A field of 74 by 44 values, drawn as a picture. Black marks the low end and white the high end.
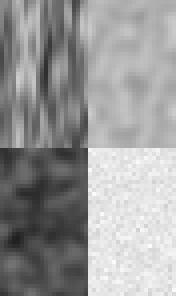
The table splits into 2 rows of 2 panels. Panel 1,1: middling, streaked downward, strong in contrast. Panel 1,2: high, blotchy, faint in contrast. Panel 2,1: low, blotchy. Panel 2,2: very high, fine-grained, faint in contrast.
